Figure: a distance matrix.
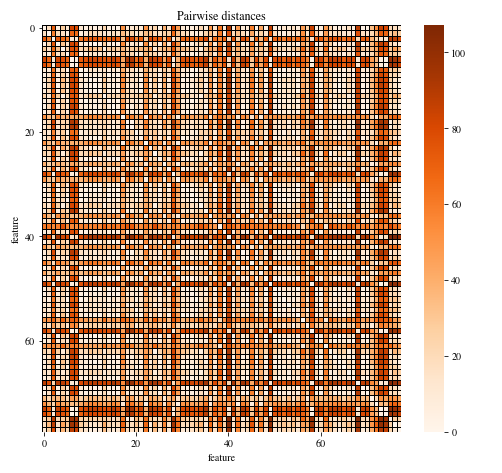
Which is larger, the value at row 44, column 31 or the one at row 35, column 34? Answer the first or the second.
the second
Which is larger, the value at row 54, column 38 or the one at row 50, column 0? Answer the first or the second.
the first
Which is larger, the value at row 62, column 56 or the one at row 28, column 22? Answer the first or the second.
the first
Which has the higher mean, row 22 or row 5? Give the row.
22
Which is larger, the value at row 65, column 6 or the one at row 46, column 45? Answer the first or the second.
the first
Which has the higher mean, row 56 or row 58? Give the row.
58
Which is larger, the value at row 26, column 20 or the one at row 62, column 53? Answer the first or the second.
the first
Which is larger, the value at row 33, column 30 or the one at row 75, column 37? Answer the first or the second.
the second
